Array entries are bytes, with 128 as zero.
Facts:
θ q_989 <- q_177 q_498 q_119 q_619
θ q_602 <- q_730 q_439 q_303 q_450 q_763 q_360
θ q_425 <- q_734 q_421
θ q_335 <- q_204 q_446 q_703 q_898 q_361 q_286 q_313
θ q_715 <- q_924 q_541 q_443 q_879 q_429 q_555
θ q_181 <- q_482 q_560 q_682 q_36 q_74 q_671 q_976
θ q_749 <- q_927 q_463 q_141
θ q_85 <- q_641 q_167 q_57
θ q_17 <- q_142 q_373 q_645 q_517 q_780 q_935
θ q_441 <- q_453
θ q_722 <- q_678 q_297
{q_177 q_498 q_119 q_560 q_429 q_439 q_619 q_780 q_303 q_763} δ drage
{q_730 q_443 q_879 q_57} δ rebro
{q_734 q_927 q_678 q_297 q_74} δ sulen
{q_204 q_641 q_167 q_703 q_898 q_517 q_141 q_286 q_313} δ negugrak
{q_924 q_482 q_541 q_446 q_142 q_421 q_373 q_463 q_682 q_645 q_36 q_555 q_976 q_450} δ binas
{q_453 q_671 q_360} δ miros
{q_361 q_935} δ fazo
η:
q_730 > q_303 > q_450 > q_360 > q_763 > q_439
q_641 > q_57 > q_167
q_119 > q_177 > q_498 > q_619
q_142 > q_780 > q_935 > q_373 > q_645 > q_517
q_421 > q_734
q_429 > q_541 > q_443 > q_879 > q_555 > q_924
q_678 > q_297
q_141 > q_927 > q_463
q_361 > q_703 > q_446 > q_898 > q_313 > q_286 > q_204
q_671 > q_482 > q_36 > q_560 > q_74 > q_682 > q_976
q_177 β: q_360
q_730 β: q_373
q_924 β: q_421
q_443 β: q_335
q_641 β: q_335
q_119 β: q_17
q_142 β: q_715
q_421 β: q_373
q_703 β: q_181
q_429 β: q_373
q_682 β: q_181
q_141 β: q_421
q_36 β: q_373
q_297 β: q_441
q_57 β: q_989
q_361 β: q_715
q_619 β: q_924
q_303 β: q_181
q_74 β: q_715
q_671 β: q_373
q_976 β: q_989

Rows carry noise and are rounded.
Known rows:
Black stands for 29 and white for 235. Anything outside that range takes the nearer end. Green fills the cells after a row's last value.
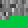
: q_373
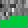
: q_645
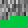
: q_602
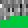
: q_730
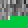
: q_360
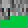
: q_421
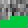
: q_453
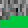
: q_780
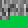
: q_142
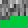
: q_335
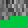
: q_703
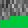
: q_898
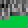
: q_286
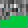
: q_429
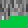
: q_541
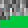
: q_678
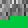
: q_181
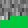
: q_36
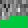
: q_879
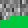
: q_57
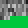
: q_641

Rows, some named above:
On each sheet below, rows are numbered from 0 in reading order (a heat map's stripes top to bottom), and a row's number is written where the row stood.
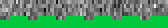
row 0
q_722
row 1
q_780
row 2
q_935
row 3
q_780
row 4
q_313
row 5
q_498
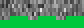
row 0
q_898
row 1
q_645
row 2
q_560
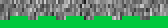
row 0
q_446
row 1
q_602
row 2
q_85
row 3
q_935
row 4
q_36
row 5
q_734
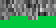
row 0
q_703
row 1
q_517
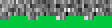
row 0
q_441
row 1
q_763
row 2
q_976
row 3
q_682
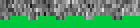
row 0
q_703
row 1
q_439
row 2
q_17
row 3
q_879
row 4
q_927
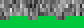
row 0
q_297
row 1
q_313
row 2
q_425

